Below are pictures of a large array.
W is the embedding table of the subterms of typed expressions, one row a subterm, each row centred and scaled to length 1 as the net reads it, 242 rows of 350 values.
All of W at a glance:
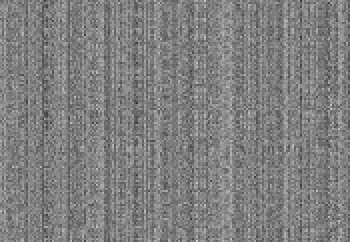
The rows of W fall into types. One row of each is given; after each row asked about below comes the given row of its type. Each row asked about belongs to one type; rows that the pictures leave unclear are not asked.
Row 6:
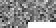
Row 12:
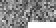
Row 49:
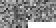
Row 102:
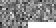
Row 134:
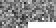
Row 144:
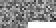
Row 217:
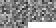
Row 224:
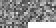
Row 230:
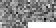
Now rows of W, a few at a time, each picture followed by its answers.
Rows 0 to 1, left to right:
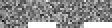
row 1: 217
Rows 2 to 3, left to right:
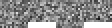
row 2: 224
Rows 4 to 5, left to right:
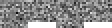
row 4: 144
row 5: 230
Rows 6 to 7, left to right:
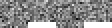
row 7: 102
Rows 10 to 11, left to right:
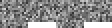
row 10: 102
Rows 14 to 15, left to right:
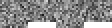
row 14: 6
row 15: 12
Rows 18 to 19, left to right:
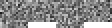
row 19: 217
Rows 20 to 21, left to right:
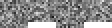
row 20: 134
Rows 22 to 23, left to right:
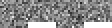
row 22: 102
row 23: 134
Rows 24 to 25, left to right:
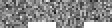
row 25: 12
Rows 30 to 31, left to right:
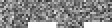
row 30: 49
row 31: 230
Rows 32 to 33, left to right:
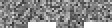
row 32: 224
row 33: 49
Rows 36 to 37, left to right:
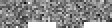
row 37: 6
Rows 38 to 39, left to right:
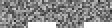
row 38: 230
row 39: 217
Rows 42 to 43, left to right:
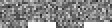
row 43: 102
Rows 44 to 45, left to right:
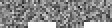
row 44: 224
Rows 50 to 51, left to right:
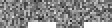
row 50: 12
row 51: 230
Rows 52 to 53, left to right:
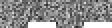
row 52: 12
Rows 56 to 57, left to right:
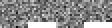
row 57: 6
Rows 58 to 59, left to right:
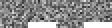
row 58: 224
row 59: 217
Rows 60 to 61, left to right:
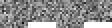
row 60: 217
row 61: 12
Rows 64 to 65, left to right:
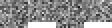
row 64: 217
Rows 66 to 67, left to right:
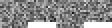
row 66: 6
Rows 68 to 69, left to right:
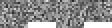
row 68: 144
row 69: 12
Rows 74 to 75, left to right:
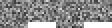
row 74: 144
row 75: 144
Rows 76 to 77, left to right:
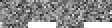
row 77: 230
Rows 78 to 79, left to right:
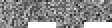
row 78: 12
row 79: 6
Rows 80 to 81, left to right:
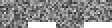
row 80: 102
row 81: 144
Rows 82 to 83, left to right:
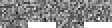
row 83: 134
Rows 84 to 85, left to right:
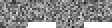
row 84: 144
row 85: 12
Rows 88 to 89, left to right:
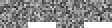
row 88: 217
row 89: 230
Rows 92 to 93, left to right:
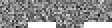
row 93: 144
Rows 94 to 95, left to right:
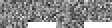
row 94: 217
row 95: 49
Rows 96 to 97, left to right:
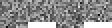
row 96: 134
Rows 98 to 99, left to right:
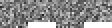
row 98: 6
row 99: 224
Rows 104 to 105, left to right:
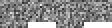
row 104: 102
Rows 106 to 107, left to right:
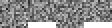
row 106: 6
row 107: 217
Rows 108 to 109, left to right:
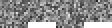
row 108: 224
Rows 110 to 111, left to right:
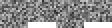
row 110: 217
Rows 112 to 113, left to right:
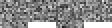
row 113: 102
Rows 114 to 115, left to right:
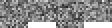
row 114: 230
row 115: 102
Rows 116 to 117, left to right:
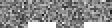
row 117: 144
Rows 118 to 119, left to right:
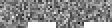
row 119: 134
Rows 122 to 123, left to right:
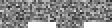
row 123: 144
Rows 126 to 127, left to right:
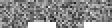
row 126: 6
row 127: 144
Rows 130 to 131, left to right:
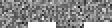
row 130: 134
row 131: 102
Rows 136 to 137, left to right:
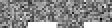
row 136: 6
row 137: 230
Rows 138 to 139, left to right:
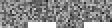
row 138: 12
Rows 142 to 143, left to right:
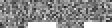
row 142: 217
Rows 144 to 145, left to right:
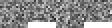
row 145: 49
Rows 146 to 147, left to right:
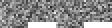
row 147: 230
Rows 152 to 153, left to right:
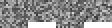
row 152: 49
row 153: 224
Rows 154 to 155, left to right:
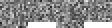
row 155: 49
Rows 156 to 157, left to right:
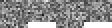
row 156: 144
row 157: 6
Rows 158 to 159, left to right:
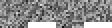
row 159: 134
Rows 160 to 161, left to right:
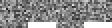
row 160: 49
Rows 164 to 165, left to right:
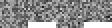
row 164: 49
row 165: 217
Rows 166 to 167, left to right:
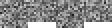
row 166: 217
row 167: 134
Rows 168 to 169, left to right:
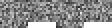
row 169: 144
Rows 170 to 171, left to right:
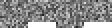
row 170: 230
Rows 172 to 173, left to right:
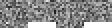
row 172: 144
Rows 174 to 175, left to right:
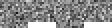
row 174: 134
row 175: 102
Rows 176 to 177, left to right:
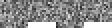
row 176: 217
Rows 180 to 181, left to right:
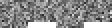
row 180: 6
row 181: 230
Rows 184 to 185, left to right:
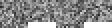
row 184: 134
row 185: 224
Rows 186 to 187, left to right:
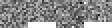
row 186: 217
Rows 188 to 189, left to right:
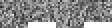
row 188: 134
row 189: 12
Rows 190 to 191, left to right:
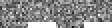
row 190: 102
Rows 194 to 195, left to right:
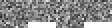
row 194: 144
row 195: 49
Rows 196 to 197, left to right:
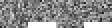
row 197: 230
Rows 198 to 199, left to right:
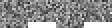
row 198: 230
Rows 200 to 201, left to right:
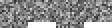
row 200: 6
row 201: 224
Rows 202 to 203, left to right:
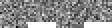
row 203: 224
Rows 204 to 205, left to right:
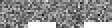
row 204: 144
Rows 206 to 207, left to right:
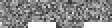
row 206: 230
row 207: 144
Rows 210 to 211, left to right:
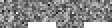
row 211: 6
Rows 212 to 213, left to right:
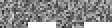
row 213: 134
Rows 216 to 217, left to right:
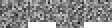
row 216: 134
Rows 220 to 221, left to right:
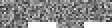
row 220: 102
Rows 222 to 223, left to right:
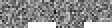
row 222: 217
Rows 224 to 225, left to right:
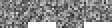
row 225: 134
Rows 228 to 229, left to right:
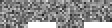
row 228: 144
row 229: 6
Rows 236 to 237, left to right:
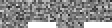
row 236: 144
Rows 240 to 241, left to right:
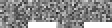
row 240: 49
